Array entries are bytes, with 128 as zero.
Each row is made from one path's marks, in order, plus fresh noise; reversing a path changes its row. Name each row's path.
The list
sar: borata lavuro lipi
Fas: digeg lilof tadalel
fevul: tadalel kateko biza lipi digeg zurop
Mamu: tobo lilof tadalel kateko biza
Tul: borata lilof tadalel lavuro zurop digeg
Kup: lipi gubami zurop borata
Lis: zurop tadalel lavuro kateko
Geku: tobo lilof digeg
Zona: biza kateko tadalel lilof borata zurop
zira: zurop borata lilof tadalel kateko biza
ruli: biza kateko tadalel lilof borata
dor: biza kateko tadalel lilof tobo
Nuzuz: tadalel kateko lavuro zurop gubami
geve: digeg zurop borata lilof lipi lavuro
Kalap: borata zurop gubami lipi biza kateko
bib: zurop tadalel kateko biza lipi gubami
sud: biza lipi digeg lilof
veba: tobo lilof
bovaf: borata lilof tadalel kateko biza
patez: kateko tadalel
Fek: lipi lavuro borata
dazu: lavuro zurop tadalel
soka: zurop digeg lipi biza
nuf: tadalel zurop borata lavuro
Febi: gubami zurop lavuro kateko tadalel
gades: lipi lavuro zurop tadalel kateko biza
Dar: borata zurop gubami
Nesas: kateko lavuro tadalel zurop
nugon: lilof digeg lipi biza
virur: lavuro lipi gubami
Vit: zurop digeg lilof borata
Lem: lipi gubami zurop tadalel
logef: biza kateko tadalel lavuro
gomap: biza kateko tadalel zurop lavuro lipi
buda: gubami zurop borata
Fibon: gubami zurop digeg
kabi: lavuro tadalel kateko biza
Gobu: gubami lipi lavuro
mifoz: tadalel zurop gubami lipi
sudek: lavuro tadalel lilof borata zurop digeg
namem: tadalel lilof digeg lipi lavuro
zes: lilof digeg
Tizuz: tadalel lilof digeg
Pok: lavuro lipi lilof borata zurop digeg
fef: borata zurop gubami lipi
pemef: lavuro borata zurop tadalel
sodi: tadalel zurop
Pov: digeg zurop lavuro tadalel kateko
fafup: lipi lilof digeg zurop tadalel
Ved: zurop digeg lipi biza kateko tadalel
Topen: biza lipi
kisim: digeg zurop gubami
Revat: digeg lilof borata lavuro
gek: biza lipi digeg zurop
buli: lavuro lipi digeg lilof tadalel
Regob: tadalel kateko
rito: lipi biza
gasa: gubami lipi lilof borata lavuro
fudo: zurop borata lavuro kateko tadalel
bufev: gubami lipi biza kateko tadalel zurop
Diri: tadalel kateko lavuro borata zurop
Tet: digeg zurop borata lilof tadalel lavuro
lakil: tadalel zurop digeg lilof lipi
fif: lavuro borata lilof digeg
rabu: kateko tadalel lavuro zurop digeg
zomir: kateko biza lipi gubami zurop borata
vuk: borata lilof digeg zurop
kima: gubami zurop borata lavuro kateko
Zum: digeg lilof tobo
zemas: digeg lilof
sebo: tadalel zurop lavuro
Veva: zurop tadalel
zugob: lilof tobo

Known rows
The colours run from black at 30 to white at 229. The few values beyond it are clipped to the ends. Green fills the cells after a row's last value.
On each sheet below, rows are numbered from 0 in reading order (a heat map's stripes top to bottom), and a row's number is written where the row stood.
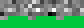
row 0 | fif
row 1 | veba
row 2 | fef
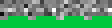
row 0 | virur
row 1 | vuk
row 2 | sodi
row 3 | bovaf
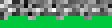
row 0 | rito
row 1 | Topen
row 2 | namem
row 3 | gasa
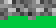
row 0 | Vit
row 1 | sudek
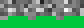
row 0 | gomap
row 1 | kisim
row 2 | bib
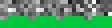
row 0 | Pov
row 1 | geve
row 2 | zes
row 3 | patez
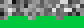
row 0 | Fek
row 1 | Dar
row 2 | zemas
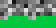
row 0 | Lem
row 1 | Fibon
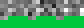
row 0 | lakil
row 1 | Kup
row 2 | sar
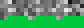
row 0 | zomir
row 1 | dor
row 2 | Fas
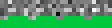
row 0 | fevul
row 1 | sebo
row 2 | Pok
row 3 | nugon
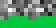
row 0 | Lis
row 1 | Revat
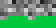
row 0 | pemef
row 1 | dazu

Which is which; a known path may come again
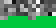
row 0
zes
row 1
patez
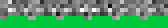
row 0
Ved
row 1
Tul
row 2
gek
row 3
Gobu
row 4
lakil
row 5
nuf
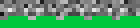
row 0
virur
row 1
logef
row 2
Tizuz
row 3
bufev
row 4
rabu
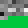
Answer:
buli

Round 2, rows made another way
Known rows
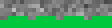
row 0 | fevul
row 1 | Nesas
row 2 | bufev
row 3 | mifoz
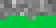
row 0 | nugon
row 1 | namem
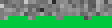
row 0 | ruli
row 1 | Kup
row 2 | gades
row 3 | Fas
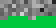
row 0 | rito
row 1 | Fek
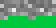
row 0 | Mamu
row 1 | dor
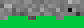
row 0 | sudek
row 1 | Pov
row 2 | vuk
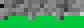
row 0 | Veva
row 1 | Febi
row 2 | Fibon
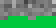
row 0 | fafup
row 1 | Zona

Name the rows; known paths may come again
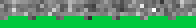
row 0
Geku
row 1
gek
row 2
Zum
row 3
kisim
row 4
Fibon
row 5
patez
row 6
nugon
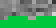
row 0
namem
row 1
Gobu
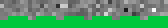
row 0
zomir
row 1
Febi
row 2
dazu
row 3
rito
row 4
vuk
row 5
Mamu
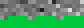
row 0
mifoz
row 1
Kup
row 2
dor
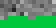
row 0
buda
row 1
Zona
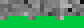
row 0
Lem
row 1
fudo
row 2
Fek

